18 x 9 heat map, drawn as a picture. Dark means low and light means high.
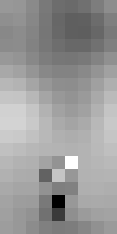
The texture is blotchy. In the bottom middle lies a patch that is rougher than the rest. The bottom middle is the roughest part. Overall the values sit about 60% of the way up the scale.
